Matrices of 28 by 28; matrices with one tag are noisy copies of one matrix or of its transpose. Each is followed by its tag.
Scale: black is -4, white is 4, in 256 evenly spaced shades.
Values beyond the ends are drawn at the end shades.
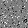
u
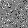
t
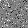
t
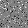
t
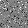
t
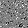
u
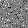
t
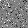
t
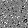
u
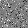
t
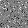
t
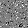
u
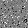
u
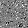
u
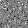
t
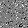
u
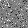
t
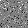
t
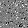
u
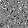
t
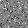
t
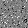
u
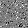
u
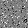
u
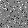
t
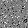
u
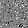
u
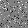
t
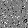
u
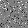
t
